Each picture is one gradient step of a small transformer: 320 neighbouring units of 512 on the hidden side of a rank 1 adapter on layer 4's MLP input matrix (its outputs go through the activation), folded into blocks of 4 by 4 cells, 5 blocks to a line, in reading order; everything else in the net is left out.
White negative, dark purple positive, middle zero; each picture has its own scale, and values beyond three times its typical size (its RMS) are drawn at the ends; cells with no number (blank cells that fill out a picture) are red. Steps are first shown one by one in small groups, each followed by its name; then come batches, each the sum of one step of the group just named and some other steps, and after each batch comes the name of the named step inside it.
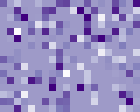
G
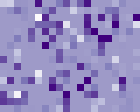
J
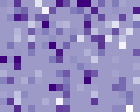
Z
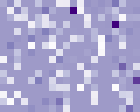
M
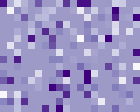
J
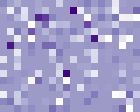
Z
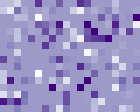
J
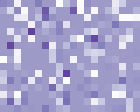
J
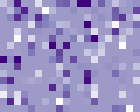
Z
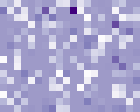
M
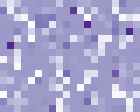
M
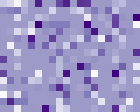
J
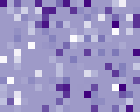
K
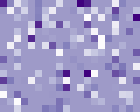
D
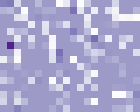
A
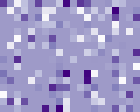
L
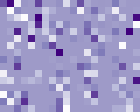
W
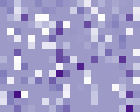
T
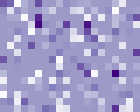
W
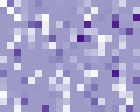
L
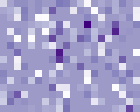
T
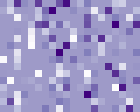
K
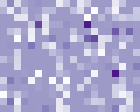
A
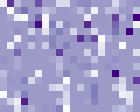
W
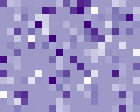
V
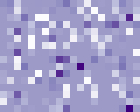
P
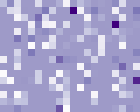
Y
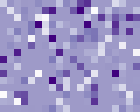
V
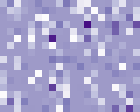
P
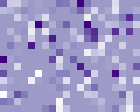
V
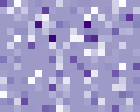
V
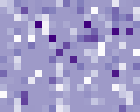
V
